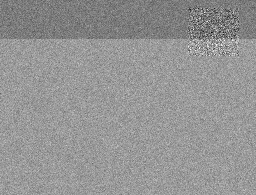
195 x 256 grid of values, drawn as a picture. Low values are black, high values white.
In the top right lies a patch that is rougher than the rest. A horizontal seam about 20% of the way down splits the table, and the bottom part is higher. The top right is the roughest part.
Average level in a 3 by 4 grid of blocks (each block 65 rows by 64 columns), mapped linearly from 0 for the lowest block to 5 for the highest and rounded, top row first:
0 0 0 0 / 5 5 5 5 / 5 5 5 5
